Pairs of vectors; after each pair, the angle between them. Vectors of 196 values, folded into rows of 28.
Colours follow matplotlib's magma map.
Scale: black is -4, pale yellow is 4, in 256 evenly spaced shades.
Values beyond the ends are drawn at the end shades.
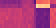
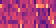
partly aligned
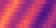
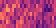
partly aligned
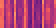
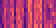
nearly opposite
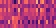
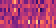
nearly opposite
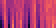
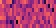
orthogonal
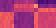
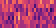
partly opposed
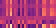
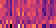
nearly opposite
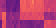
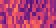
partly opposed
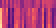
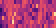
partly opposed
